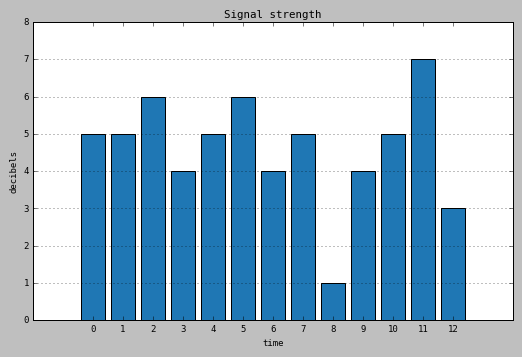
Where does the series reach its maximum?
11
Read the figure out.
Title: Signal strength
x-axis: time, ticks 0 1 2 3 4 5 6 7 8 9 10 11 12
y-axis: decibels, ticks 0 1 2 3 4 5 6 7 8
Values:
5 5 6 4 5 6 4 5 1 4 5 7 3
